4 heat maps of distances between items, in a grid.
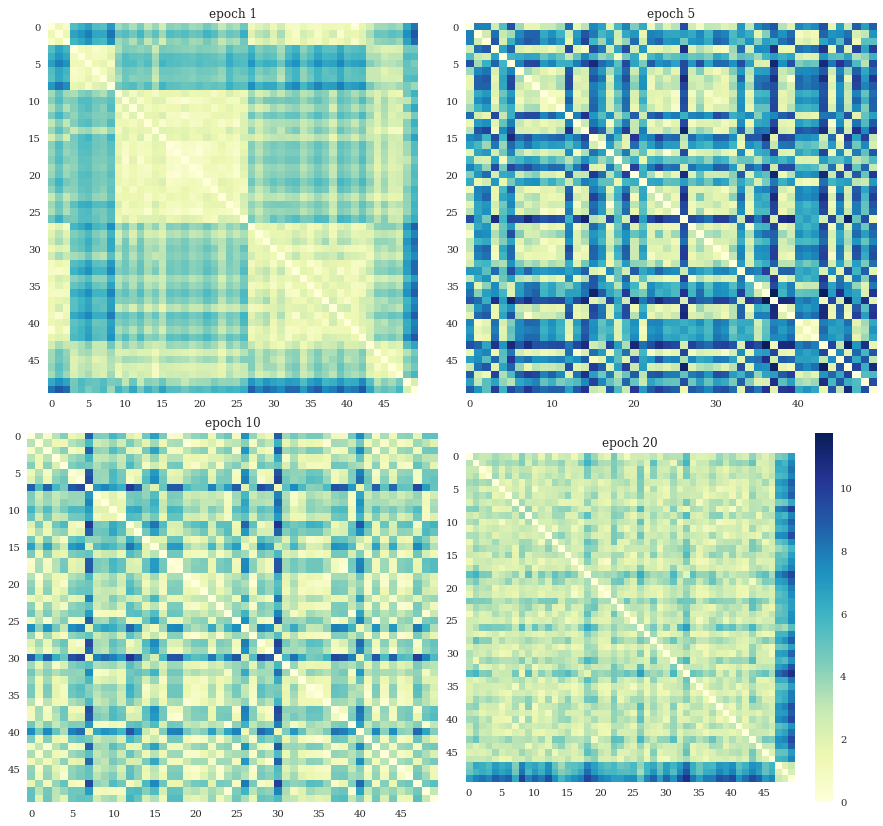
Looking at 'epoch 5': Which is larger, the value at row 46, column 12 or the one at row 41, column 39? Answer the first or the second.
the first
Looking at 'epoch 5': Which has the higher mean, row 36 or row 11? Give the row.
36
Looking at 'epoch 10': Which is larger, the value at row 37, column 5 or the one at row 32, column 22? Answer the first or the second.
the second
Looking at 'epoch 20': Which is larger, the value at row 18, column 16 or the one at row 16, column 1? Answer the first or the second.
the first
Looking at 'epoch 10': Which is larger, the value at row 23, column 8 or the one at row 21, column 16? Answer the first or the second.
the first
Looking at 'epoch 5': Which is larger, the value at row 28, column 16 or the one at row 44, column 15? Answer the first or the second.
the second
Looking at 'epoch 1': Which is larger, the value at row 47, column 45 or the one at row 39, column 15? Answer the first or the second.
the second
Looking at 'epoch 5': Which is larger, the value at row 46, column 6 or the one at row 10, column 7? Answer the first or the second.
the first
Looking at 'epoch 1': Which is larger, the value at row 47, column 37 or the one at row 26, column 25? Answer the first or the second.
the first
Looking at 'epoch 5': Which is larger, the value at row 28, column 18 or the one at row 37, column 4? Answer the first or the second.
the second
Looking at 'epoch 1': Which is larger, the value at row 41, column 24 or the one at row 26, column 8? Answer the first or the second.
the second
